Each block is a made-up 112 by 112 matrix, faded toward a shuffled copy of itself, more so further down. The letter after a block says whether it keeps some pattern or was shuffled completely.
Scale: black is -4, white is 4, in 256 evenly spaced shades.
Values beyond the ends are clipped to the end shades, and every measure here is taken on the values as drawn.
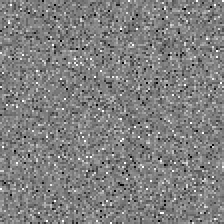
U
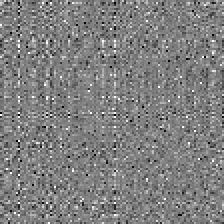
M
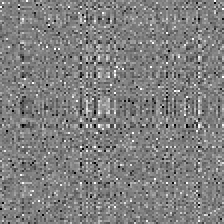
M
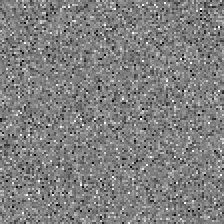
U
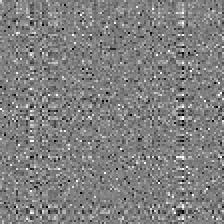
M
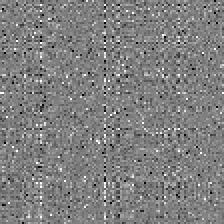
M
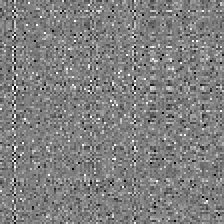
M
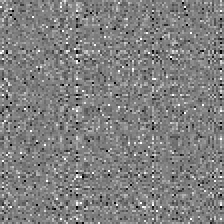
M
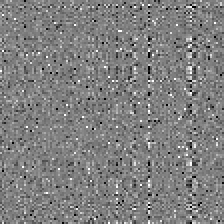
M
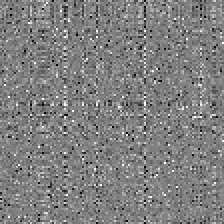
M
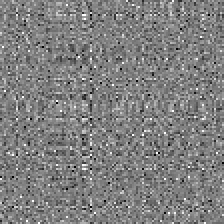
M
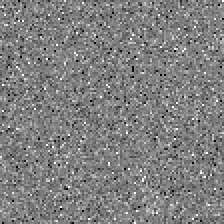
U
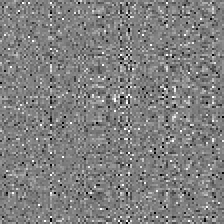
M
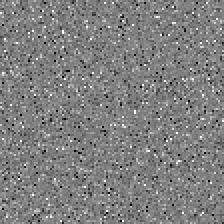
U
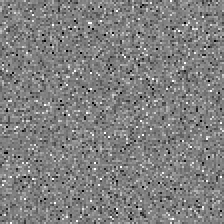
U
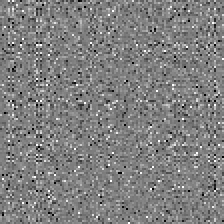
M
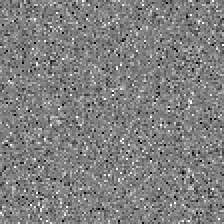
U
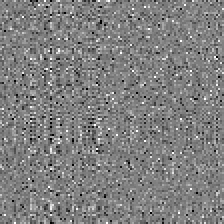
M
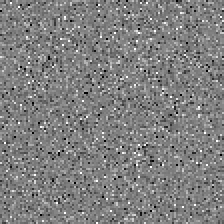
U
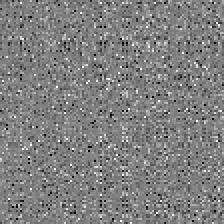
M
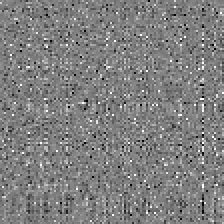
M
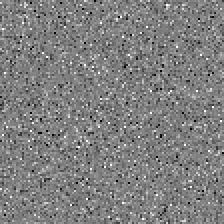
U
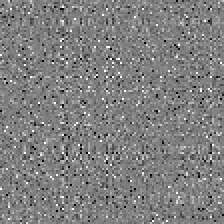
M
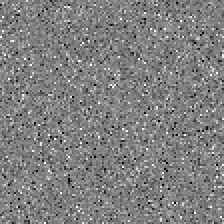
U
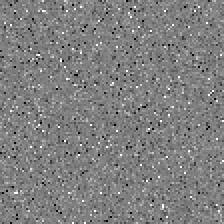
U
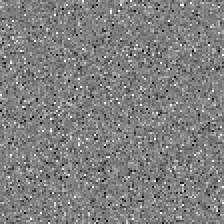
U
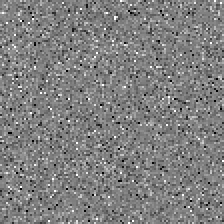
U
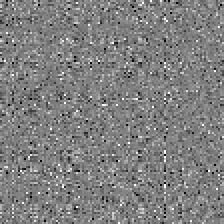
M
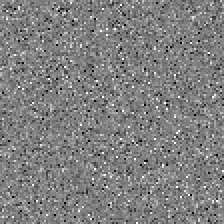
U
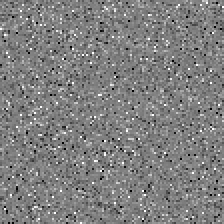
U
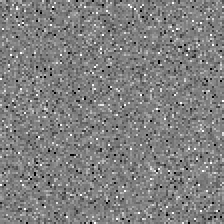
U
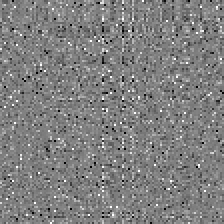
M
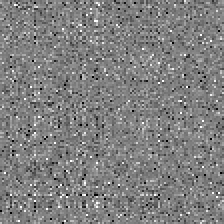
M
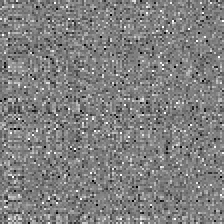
M
